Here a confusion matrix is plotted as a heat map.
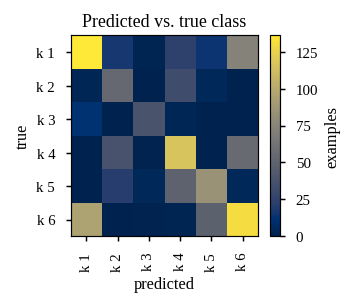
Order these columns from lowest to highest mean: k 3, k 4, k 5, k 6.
k 3, k 5, k 4, k 6
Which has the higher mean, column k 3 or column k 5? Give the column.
k 5
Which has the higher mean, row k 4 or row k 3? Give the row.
k 4
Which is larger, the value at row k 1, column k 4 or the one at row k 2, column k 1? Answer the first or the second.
the first
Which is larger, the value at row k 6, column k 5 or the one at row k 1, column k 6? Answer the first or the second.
the second
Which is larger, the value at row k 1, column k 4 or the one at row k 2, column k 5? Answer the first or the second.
the first
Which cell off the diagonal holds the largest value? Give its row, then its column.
k 6, k 1
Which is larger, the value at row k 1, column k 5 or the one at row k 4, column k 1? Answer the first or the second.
the first
